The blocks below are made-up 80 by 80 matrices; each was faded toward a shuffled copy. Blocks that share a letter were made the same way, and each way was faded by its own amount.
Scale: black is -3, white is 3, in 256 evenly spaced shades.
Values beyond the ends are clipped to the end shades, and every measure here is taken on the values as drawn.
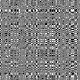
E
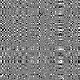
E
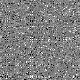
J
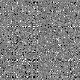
J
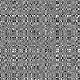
E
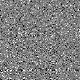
J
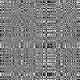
E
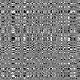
E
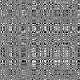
E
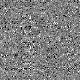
J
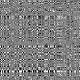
E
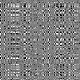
E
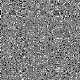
J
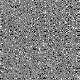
J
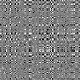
E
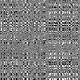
E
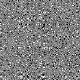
J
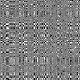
E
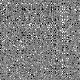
J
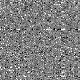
J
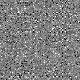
J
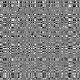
E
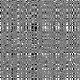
E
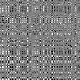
E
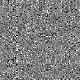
J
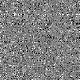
J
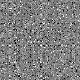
J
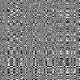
E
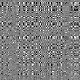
E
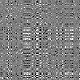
E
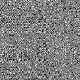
J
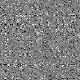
J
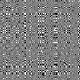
E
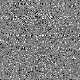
J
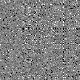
J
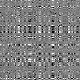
E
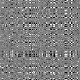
E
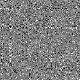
J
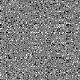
J
